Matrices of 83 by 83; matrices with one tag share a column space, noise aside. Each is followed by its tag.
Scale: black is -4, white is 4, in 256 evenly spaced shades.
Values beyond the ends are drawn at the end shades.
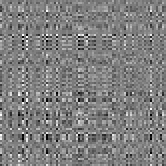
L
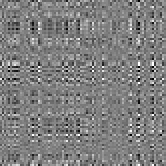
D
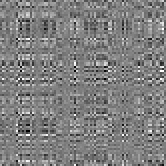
D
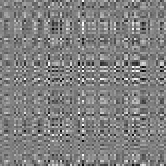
D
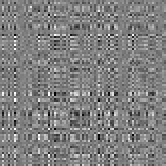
L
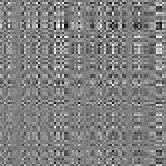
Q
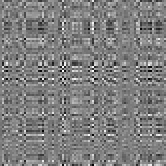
D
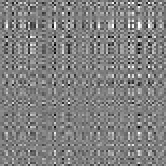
Q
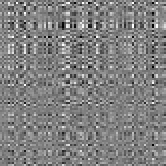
Q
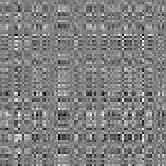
L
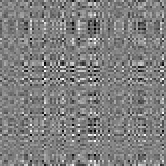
D
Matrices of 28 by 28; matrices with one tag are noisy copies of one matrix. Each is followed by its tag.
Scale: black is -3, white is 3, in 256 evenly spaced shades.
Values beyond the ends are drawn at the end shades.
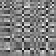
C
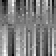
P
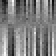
P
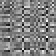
C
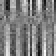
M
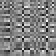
C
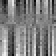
P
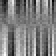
P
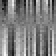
P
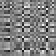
C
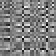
C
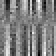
M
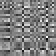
C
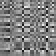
C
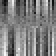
P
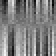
P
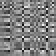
C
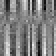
M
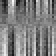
P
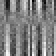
M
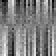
P
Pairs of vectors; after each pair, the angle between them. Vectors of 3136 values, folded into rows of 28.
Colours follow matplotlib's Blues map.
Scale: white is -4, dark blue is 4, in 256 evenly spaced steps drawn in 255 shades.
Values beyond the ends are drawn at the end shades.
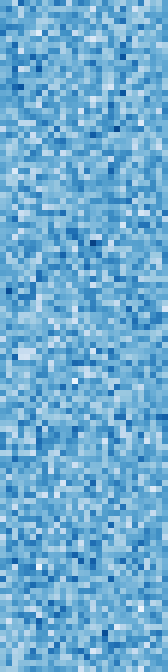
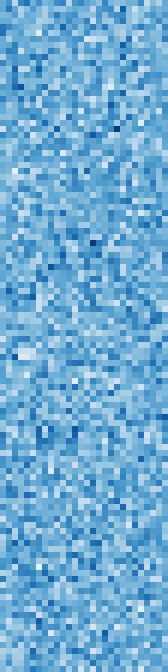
nearly parallel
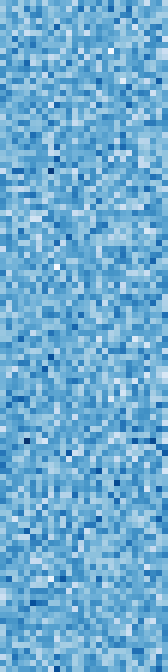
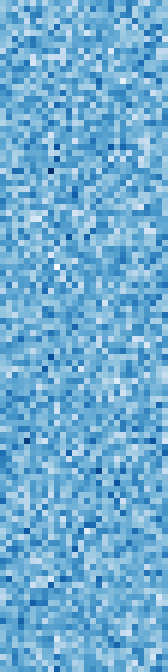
nearly parallel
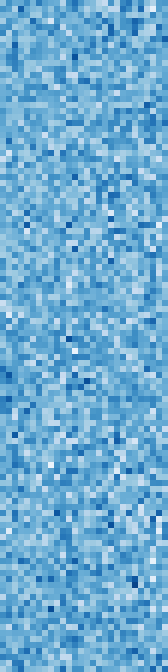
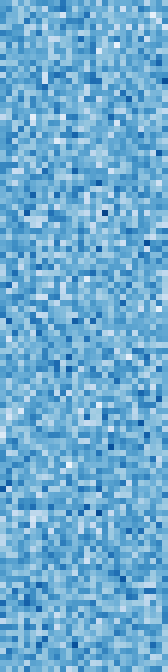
orthogonal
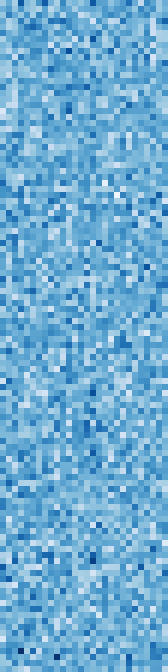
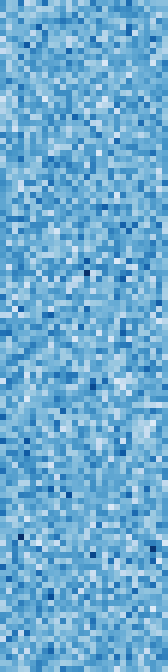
partly aligned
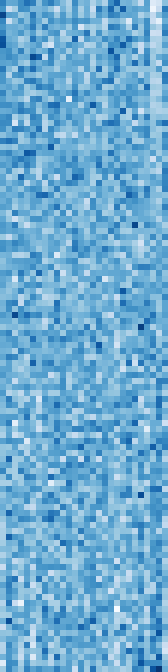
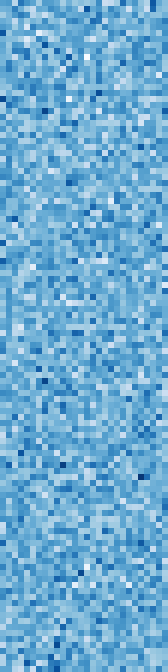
orthogonal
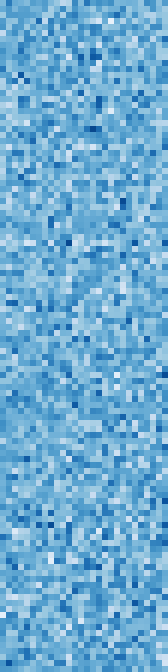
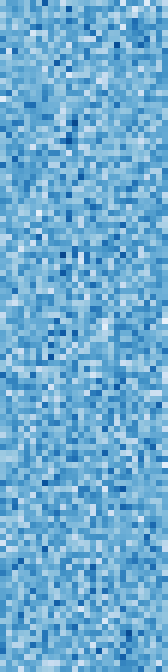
orthogonal
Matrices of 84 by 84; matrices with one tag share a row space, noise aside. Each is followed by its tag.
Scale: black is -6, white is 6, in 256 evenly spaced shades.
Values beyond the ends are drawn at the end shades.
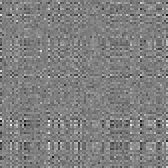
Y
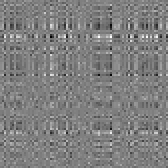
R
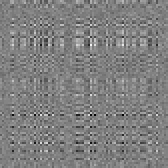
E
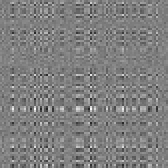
E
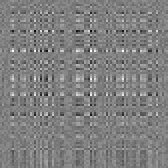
E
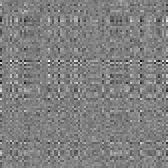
Y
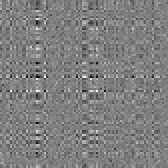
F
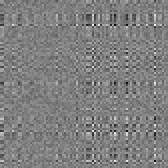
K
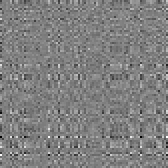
Y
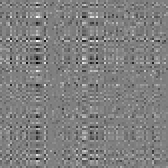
F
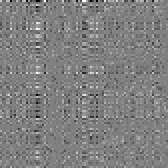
F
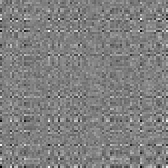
Y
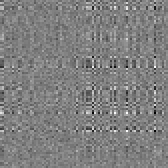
K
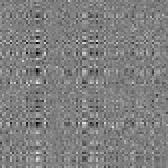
F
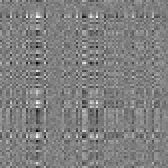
F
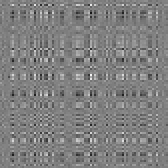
E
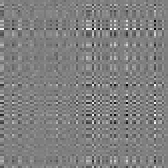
K
